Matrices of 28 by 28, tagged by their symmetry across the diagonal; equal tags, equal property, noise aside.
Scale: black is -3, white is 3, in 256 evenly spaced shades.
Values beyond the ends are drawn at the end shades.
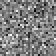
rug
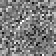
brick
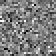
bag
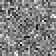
brick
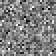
rug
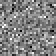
bag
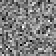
bag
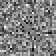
brick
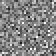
brick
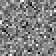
brick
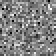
bag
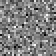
rug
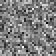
rug
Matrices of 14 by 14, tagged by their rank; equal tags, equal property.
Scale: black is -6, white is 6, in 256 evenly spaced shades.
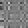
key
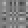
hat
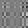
hat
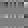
hat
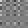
hat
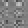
key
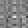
key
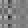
hat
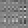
key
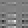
hat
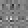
key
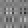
hat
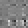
key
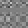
key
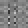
key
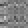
key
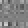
key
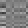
hat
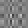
hat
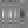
hat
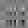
hat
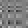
hat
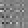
key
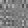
key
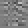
key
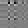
hat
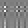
hat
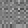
key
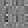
key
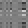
hat
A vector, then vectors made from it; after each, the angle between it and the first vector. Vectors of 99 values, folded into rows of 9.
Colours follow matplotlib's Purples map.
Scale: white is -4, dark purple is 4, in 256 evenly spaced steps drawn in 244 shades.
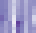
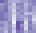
nearly parallel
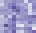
partly opposed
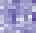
partly opposed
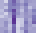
nearly opposite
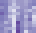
nearly parallel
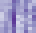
nearly opposite
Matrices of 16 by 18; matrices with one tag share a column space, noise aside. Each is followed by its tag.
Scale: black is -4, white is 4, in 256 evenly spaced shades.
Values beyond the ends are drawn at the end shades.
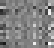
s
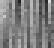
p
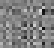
s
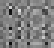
s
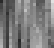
p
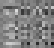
s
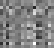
s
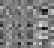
s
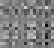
s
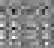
s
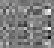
s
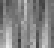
p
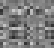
s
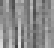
p
